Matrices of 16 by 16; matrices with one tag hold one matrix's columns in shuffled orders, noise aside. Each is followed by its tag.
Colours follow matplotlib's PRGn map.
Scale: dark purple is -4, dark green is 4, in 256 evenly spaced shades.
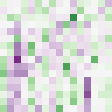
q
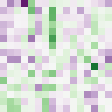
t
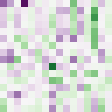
t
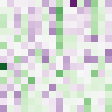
t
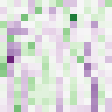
q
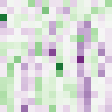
q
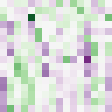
q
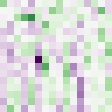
q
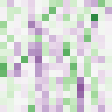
q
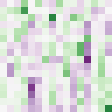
q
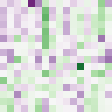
t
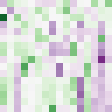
q
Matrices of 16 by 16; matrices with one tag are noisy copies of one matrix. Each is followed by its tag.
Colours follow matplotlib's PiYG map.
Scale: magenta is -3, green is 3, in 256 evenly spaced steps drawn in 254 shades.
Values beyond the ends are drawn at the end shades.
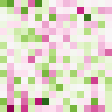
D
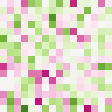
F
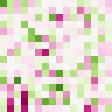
D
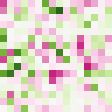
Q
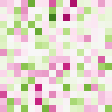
F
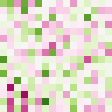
D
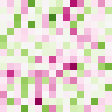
F
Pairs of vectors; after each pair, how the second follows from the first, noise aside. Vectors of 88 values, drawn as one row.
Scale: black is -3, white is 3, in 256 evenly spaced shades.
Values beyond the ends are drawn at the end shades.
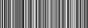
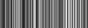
sign-scrambled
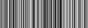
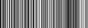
shuffled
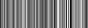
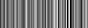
sign-scrambled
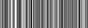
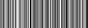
shuffled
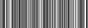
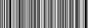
sign-scrambled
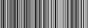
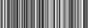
sign-scrambled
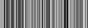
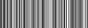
sign-scrambled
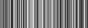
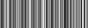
shuffled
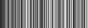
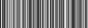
sign-scrambled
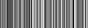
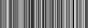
sign-scrambled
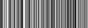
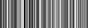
sign-scrambled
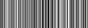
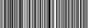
shuffled
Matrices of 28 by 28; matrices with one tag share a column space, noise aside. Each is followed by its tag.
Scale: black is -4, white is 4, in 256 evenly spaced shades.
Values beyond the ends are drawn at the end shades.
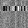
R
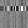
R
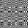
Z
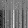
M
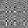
Z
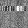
R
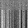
M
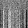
M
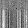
M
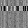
R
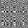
Z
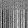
M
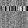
R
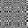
Z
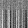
M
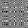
Z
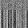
M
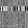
R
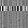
R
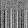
M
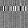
R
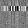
R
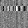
R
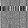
R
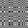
Z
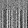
M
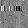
R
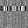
R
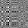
Z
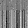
M
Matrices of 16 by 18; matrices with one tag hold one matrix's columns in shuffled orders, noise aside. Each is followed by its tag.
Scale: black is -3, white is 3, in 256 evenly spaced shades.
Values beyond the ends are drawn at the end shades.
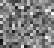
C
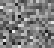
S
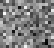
C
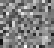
C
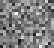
C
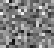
C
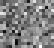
C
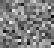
S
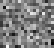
C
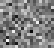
S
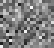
S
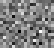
S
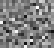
S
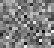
S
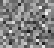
S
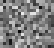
C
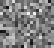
C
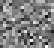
S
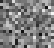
C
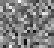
C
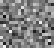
S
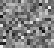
S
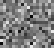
S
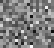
S
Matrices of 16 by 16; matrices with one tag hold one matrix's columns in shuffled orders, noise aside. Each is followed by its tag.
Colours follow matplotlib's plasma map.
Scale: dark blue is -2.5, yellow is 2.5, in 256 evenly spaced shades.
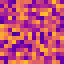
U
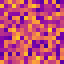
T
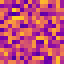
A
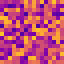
A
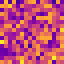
T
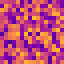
U
